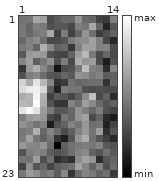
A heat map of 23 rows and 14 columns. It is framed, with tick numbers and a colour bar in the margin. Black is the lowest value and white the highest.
No row or column stands out. In the middle left lies a patch that is higher than the rest. Stripes running up and down repeat 2 times from left to right. The middle left is the ninth with the highest average.
